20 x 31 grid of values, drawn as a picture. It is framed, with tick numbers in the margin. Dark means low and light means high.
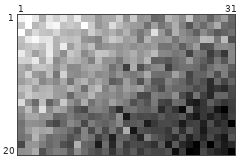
Overall the values sit about 50% of the way up the scale. The ninth with the lowest average is the bottom right. No row or column stands out. Values rise toward the top left. The grain is fine, like static. The top left is the ninth with the highest average.
